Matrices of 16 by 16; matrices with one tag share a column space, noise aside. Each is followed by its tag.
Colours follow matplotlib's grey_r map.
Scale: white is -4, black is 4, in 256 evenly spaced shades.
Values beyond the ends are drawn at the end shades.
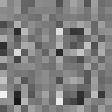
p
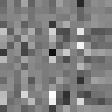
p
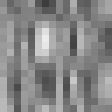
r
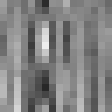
r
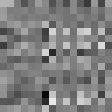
p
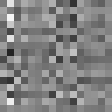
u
